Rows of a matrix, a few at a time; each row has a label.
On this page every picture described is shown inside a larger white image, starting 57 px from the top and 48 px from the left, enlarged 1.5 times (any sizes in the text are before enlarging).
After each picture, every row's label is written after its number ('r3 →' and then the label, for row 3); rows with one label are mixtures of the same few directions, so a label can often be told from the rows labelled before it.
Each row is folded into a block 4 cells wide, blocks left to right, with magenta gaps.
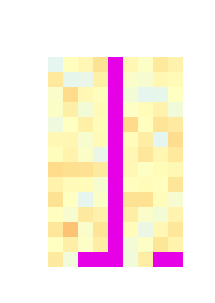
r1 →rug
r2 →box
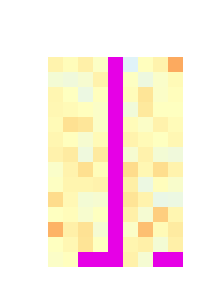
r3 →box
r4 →rug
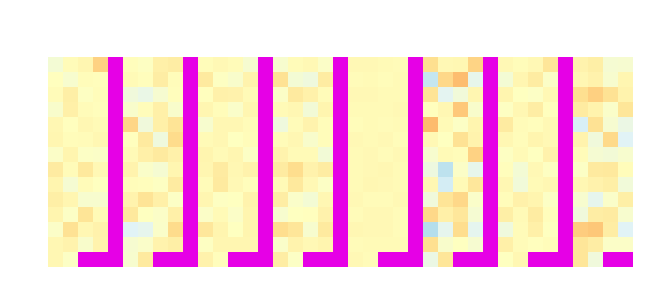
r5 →rug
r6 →box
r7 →rug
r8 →rug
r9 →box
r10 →rug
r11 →rug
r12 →box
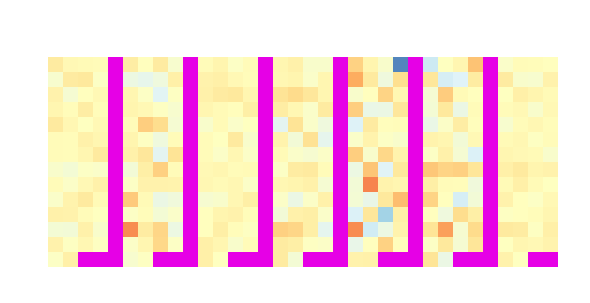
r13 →rug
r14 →box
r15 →box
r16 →box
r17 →rug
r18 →rug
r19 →rug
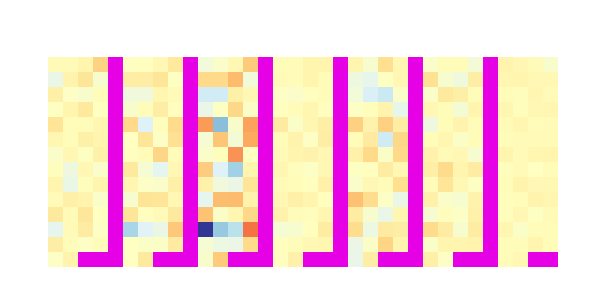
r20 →rug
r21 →box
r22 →box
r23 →box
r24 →box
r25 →rug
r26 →rug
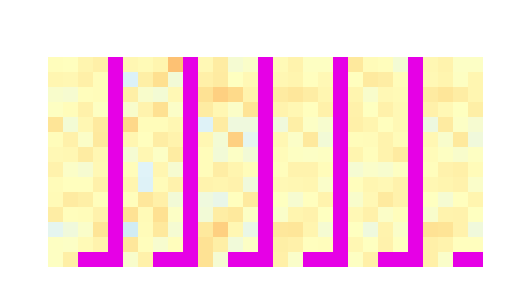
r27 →box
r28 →rug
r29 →box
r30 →box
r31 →rug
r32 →box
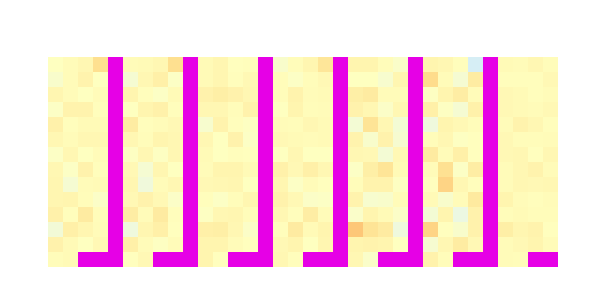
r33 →rug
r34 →rug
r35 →box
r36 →rug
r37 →box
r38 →rug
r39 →box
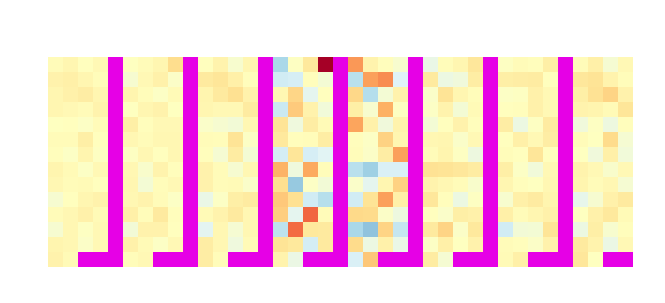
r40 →box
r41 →rug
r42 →box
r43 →rug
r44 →rug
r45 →rug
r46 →box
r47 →box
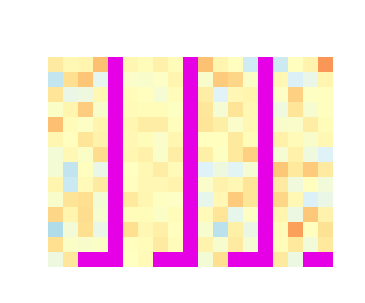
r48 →rug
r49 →box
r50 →rug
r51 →rug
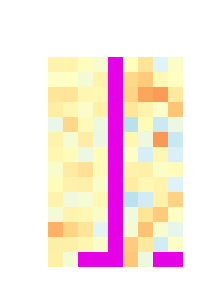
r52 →box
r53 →box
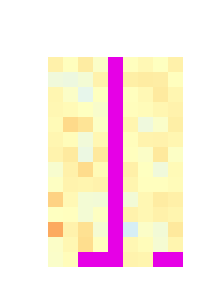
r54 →box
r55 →box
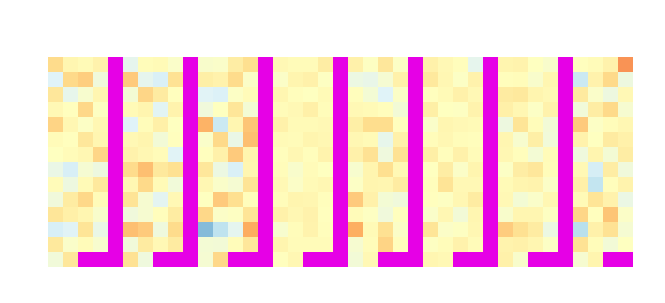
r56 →rug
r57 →rug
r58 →box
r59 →rug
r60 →box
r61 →rug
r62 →box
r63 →rug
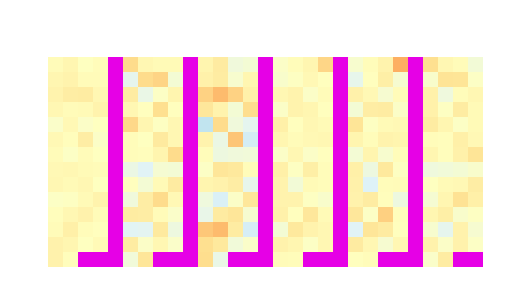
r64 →box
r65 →rug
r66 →box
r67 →rug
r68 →rug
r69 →rug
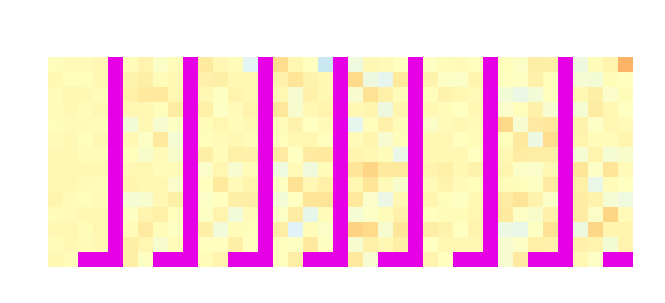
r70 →rug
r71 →box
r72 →rug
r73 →rug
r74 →rug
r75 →rug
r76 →box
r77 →rug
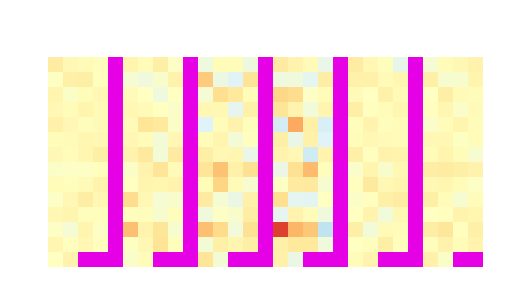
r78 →rug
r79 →box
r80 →rug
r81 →box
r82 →rug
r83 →rug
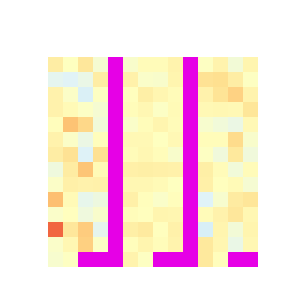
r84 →box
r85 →rug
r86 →box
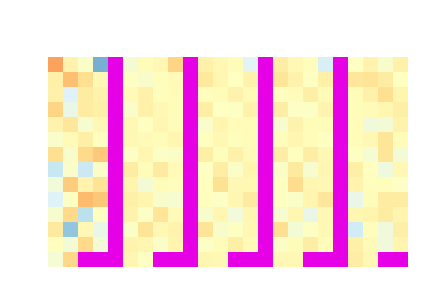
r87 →rug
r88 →rug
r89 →rug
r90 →rug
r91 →box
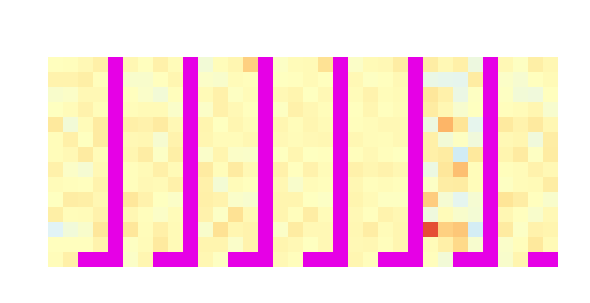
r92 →box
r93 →box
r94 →rug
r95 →rug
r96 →rug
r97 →box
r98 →box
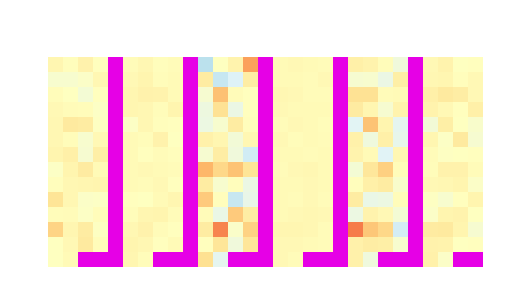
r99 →box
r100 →box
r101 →rug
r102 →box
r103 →box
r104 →box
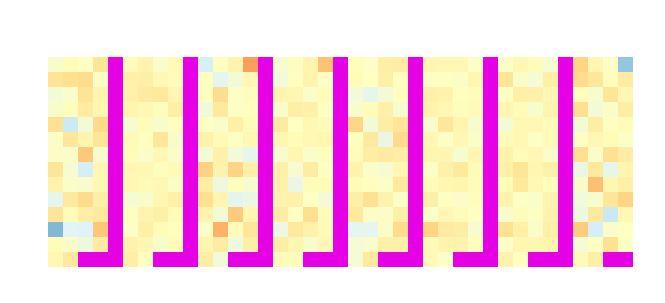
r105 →box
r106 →box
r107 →rug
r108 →rug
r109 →box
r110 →box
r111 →rug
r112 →rug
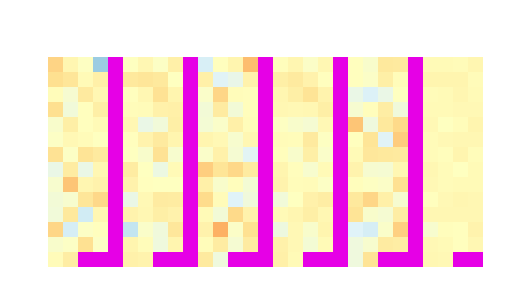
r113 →rug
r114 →box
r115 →rug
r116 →box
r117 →box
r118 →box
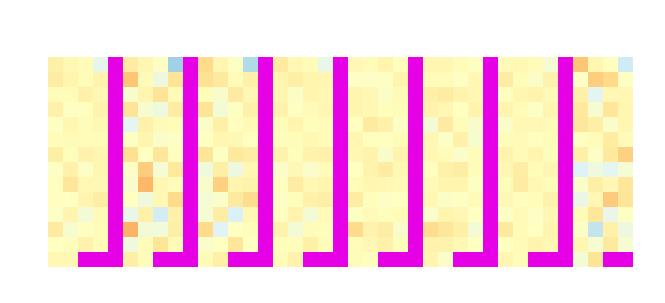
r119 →rug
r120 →rug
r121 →rug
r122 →rug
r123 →box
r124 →box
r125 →rug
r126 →rug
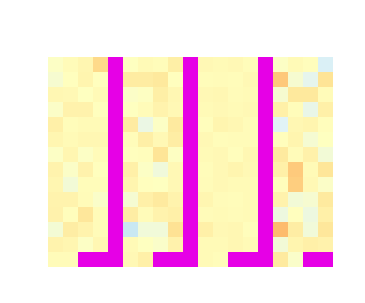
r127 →rug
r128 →box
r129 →box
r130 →rug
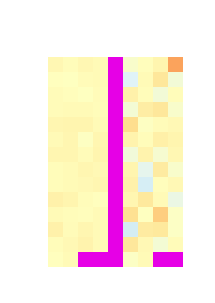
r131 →box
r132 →rug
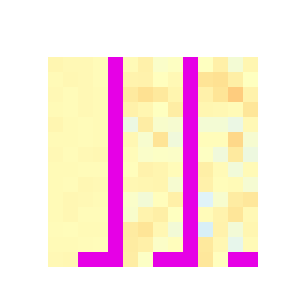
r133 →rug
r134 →box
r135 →box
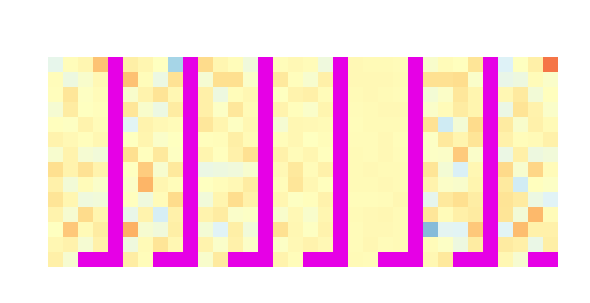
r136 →rug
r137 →rug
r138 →rug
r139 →rug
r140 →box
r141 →box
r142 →rug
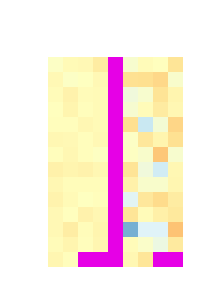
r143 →rug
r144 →box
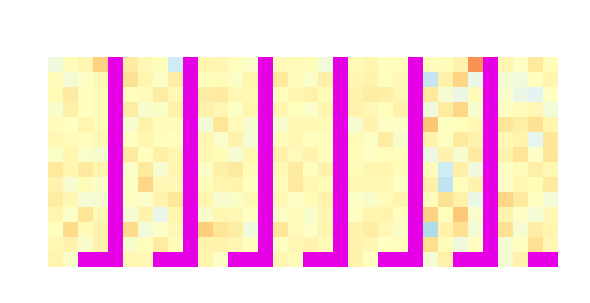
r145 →rug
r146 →rug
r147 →box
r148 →rug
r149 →box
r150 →rug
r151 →box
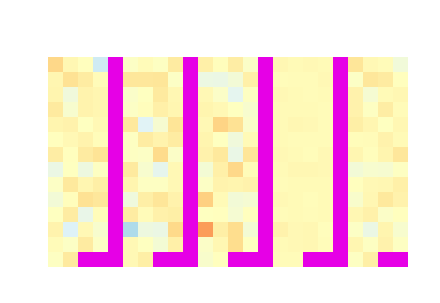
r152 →rug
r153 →box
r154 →box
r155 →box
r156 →rug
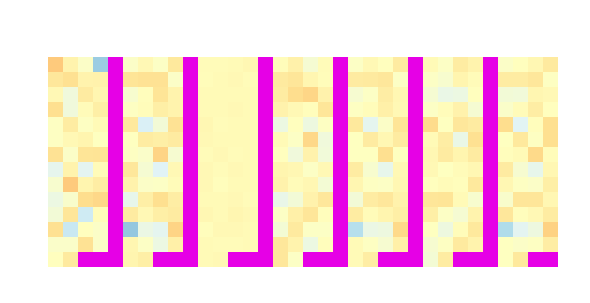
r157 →rug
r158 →box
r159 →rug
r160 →box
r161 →box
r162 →box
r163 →box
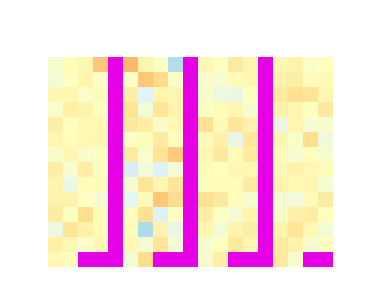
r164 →rug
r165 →rug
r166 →box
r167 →box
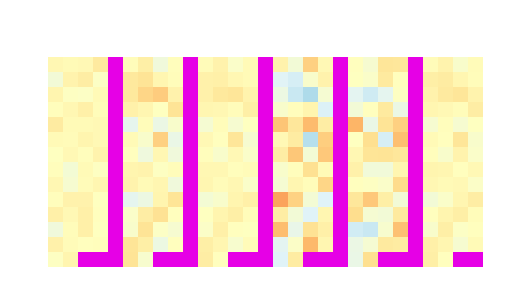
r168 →rug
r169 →box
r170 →box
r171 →box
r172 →box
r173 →box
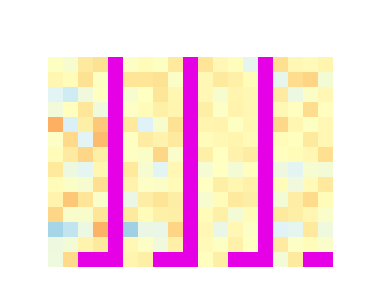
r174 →box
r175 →box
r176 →rug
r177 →rug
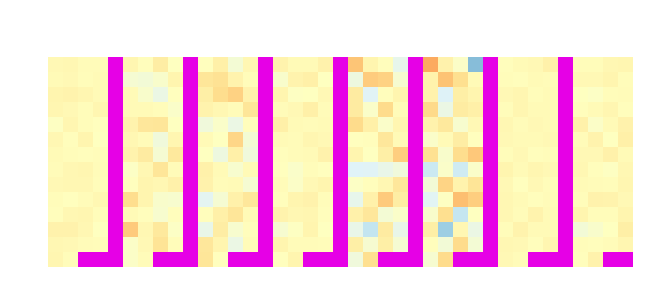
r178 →box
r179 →box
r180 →box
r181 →rug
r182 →rug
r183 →rug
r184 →rug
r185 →box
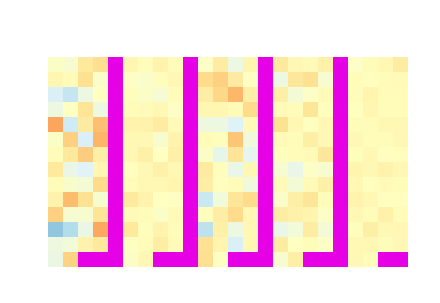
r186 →box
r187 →box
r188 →box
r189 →rug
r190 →rug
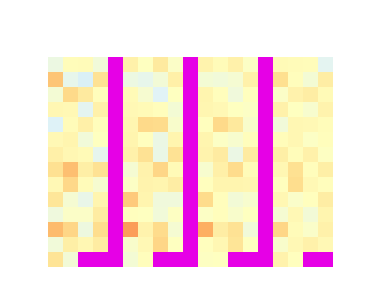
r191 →rug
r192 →box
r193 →box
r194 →rug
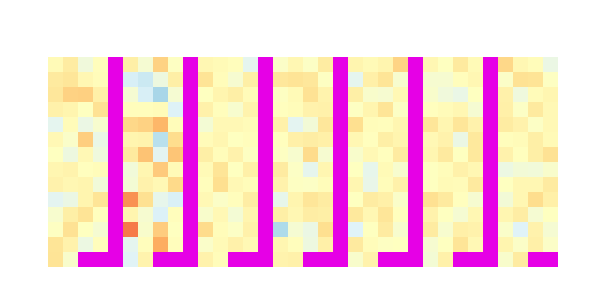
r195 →box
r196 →box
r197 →rug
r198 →box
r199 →rug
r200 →box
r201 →rug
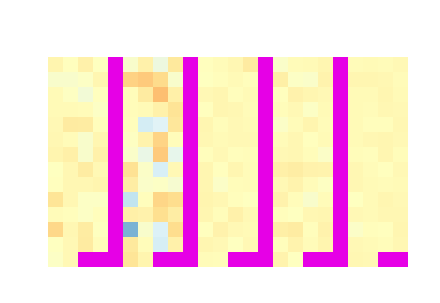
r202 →box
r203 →box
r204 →rug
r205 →rug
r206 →box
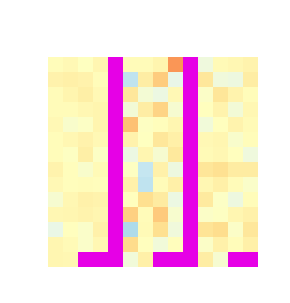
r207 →box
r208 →rug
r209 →rug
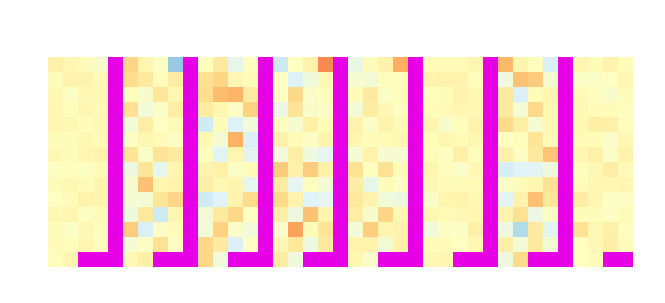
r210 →rug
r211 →rug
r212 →box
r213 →rug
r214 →rug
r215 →box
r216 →rug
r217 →box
